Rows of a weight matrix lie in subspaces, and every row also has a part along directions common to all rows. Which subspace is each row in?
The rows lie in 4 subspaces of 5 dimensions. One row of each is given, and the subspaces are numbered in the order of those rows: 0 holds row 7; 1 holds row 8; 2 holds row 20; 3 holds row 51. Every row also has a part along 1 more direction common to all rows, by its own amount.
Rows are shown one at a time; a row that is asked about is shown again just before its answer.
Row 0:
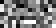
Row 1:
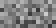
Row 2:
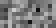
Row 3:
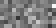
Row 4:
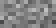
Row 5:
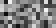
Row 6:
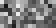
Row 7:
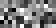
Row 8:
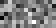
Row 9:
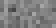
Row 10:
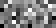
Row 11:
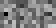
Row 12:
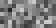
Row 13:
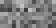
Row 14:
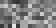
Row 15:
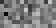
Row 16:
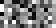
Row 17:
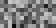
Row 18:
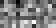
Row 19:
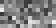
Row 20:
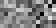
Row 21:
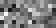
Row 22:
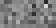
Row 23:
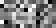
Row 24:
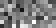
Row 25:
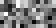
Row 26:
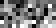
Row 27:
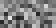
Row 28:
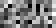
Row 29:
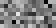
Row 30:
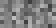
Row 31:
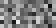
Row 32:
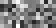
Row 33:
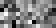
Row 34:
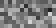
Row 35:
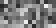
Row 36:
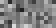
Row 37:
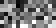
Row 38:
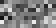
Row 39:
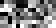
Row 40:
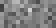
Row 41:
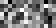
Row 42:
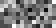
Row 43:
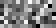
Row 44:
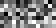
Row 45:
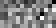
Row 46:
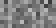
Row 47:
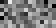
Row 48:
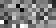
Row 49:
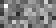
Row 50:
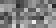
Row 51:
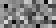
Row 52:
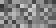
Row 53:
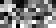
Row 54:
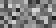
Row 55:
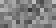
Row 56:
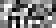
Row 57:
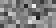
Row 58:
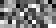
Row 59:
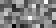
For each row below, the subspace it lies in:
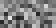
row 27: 0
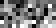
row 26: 0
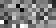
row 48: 1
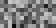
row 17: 0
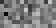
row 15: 1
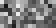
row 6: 3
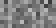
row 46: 0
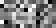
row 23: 1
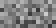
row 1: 2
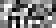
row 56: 2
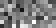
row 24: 1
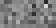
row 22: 2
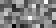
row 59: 2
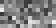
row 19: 3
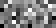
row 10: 3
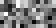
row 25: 2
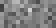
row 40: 1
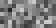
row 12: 1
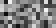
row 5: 0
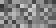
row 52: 1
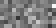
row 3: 3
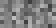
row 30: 3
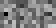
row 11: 0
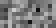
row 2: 2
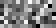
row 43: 3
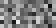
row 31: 3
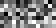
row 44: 3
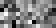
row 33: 2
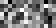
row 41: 0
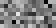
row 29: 3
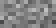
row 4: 0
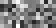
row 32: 0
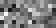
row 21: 2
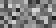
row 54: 3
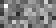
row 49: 3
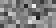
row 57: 3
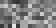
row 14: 0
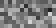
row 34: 3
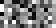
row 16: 1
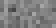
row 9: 2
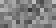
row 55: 2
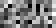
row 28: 2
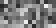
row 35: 0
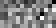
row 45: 2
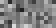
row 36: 1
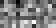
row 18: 0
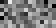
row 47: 1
